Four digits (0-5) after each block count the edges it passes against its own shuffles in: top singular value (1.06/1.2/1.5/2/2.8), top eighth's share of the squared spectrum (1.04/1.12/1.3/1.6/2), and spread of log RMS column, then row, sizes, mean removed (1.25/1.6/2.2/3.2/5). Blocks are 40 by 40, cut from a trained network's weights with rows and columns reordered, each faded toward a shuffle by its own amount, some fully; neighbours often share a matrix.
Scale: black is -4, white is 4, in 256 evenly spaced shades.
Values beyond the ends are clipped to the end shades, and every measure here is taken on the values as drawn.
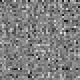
2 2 0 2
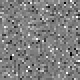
0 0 0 0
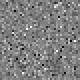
0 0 0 0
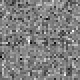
2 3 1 2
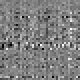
2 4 0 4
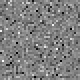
0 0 0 0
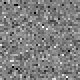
0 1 0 0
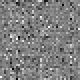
1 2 2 0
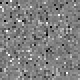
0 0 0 0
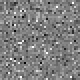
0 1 1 0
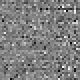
2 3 2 1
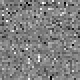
1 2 0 0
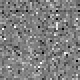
0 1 0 0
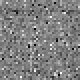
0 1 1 0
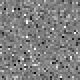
0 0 0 0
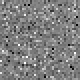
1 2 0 0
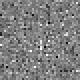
1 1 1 0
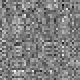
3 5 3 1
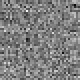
3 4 2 1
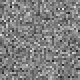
1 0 0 0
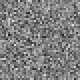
2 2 0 0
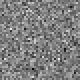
1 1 0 0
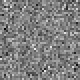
1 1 0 0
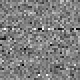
2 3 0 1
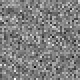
2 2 0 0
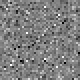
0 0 0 0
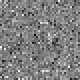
1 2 0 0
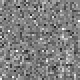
1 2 0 1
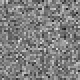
2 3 0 0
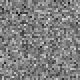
1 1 0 0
